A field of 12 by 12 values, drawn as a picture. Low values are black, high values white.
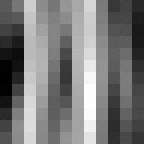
Grain: streaks running down. Slope: none. Average level on the scale: 50%.
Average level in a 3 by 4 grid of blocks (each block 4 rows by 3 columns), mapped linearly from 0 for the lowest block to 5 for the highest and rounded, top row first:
2 3 4 0 / 1 2 5 1 / 3 2 5 0
